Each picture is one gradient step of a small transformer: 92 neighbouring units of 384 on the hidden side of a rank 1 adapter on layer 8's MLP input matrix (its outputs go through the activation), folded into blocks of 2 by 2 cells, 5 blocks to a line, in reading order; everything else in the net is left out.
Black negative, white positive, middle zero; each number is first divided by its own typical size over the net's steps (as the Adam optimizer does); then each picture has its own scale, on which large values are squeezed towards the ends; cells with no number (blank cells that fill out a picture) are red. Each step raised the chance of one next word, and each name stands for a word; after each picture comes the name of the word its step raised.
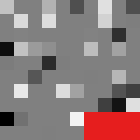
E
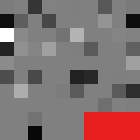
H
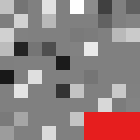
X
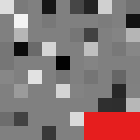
E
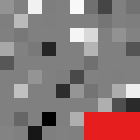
X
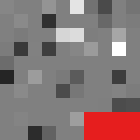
X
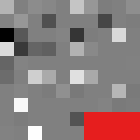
H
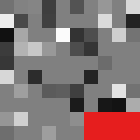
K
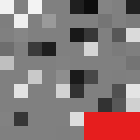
E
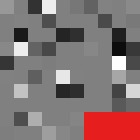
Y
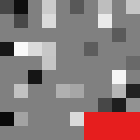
K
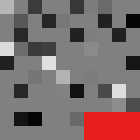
Y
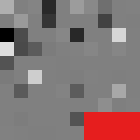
H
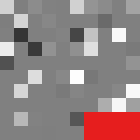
H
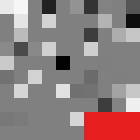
E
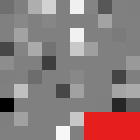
X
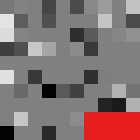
K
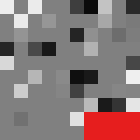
E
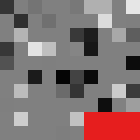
K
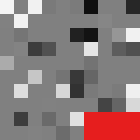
E
